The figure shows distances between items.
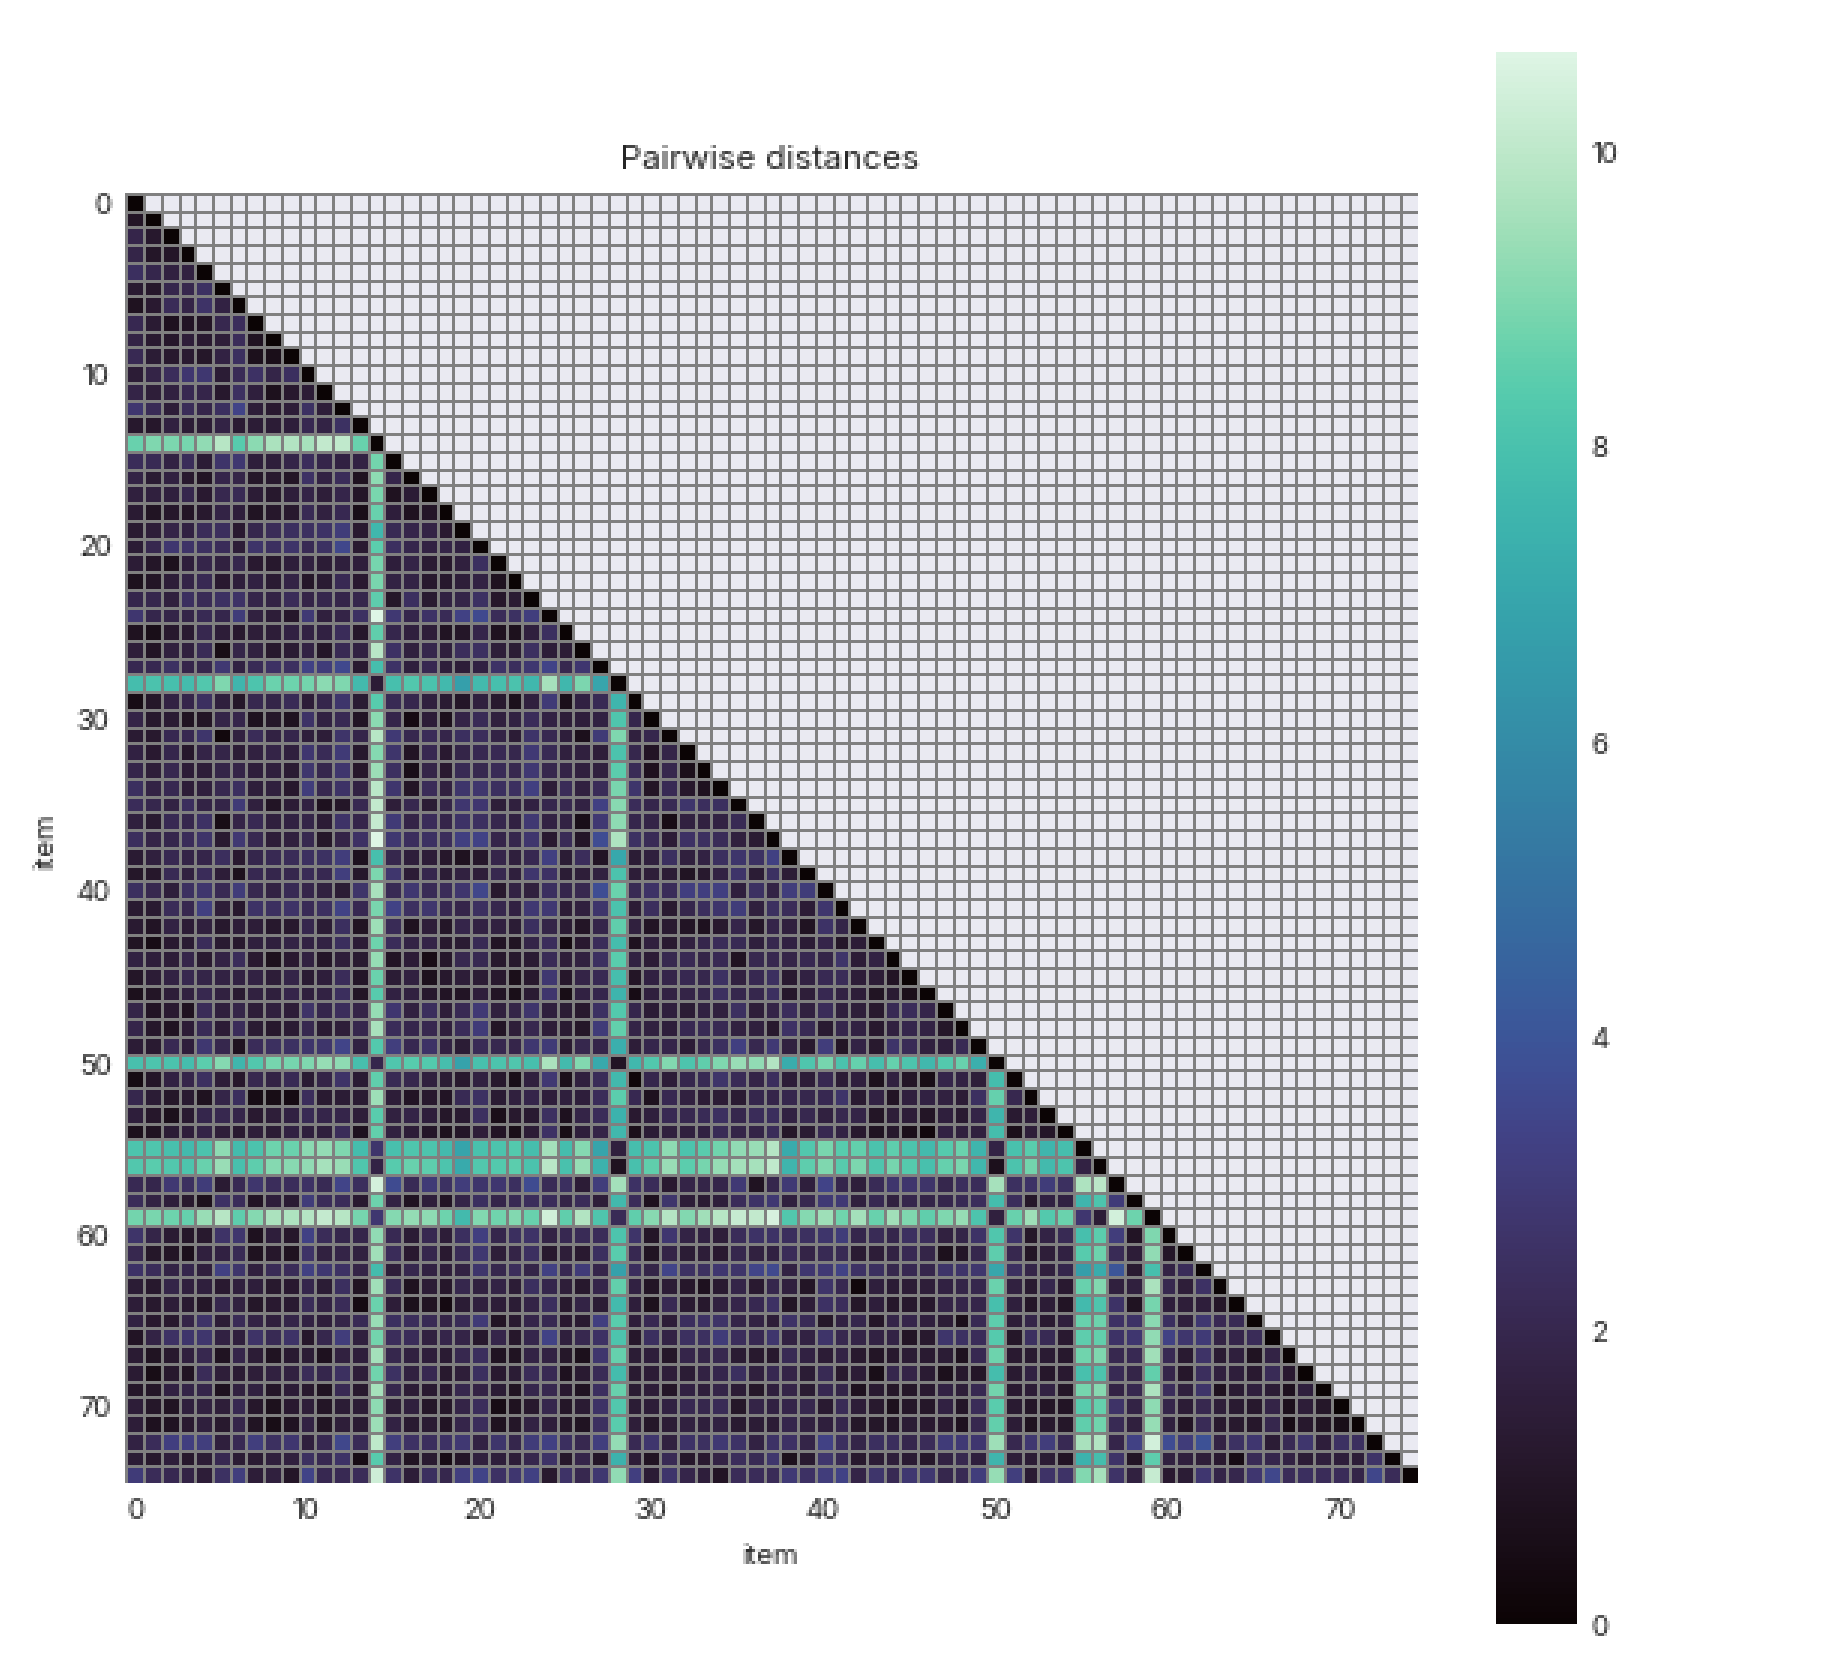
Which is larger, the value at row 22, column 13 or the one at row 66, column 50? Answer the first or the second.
the second
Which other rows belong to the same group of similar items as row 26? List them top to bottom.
0, 1, 2, 3, 4, 5, 6, 7, 8, 9, 10, 11, 12, 13, 15, 16, 17, 18, 19, 20, 21, 22, 23, 24, 25, 27, 29, 30, 31, 32, 33, 34, 35, 36, 37, 38, 39, 40, 41, 42, 43, 44, 45, 46, 47, 48, 49, 51, 52, 53, 54, 57, 58, 60, 61, 62, 63, 64, 65, 66, 67, 68, 69, 70, 71, 72, 73, 74
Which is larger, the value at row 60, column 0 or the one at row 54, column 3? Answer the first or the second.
the first
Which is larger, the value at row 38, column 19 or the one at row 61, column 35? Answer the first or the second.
the second
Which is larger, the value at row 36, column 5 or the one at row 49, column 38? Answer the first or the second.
the second
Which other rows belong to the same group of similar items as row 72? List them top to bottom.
0, 1, 2, 3, 4, 5, 6, 7, 8, 9, 10, 11, 12, 13, 15, 16, 17, 18, 19, 20, 21, 22, 23, 24, 25, 26, 27, 29, 30, 31, 32, 33, 34, 35, 36, 37, 38, 39, 40, 41, 42, 43, 44, 45, 46, 47, 48, 49, 51, 52, 53, 54, 57, 58, 60, 61, 62, 63, 64, 65, 66, 67, 68, 69, 70, 71, 73, 74
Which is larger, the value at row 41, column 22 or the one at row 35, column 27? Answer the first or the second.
the second
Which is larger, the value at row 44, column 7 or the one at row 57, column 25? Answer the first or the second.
the second
